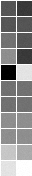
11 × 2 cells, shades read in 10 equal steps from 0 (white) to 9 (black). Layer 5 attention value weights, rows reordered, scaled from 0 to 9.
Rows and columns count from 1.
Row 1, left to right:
6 7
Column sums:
51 48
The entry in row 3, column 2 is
6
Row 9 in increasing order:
4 4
